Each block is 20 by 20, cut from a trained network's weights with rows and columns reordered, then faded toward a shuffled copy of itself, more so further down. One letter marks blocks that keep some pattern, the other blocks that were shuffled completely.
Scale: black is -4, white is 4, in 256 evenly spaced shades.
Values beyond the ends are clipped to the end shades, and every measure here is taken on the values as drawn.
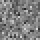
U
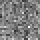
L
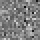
U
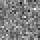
U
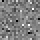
U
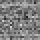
L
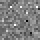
U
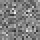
L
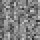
L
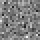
U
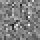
L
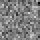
U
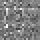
L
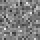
U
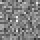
U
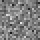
U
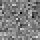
L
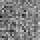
L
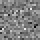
U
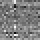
L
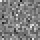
U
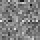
L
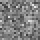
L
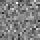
U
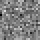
L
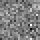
U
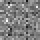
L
